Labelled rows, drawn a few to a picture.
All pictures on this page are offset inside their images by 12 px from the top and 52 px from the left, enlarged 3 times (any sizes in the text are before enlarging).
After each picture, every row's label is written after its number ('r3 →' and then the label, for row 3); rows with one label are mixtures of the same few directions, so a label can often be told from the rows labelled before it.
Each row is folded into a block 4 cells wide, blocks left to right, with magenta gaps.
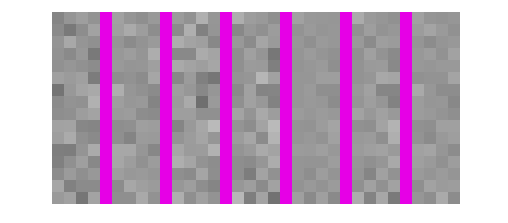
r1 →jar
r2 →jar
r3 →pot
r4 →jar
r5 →jar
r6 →jar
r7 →jar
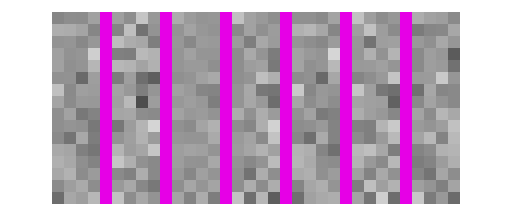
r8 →jar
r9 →pot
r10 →jar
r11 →jar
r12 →jar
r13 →jar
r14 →jar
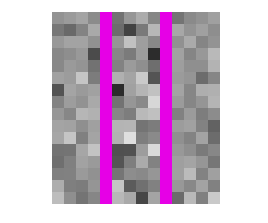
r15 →jar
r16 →jar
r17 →jar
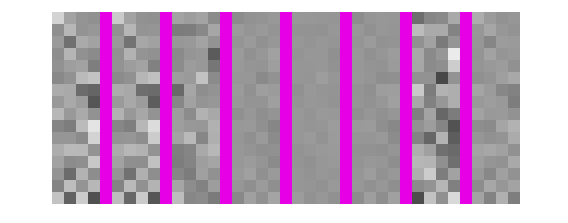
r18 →jar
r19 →jar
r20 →jar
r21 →jar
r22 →jar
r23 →jar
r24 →jar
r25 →jar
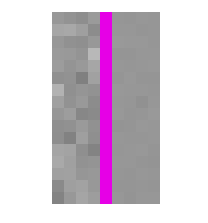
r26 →jar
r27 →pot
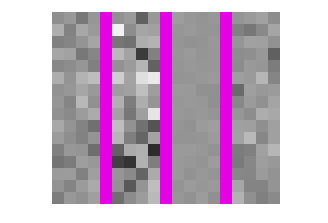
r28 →pot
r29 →pot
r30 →jar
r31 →jar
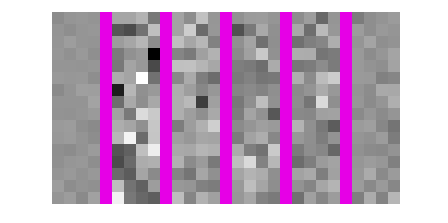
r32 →jar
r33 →jar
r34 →pot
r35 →pot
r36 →pot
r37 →jar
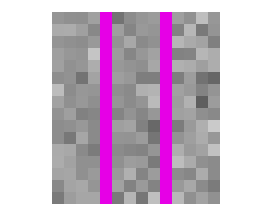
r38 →jar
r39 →jar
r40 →pot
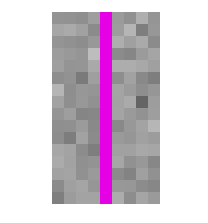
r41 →jar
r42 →pot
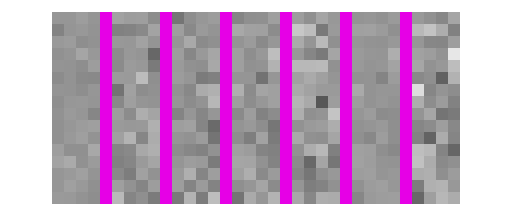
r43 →pot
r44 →jar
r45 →jar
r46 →jar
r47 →pot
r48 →jar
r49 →jar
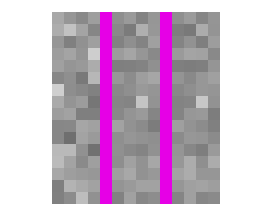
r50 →jar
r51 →pot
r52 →pot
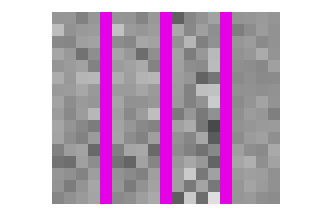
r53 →pot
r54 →pot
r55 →jar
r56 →pot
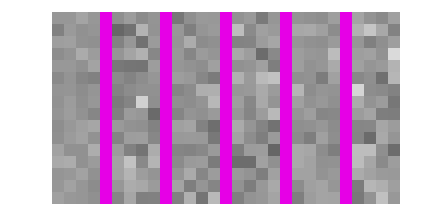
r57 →pot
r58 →pot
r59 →jar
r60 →pot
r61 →jar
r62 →jar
